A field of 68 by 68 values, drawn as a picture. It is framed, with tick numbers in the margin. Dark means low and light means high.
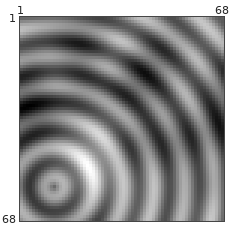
Rings: centred on the bottom left. Lone odd cells: none. Mirror symmetry: none.
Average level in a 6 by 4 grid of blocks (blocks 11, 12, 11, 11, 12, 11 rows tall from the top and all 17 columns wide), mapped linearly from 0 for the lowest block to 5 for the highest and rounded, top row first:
2123 / 1102 / 0211 / 1410 / 2522 / 2333
